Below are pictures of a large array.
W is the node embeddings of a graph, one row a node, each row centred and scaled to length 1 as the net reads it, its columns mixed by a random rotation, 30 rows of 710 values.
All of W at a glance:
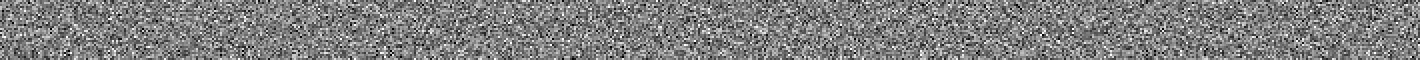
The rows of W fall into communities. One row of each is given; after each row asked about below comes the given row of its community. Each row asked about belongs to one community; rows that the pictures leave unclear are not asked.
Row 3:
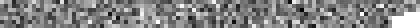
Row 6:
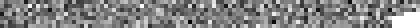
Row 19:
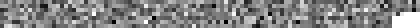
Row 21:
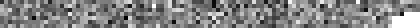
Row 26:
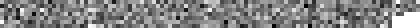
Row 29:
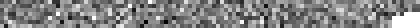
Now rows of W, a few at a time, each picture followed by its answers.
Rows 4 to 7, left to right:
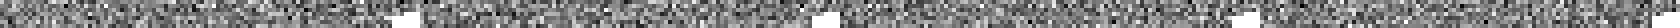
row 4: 6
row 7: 26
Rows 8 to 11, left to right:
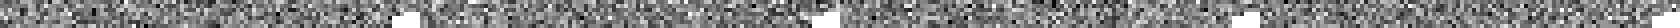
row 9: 6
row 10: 21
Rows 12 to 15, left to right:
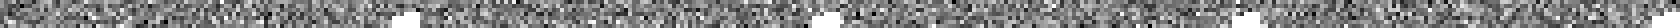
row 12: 29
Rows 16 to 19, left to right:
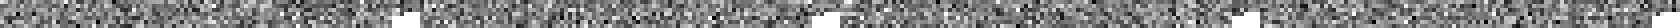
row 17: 29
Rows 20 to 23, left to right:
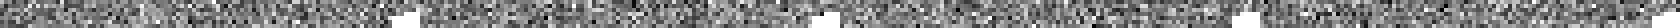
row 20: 3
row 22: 19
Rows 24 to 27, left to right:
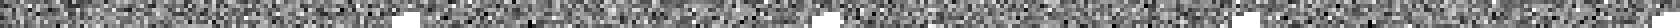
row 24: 6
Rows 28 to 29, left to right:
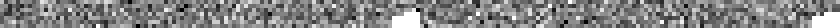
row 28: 29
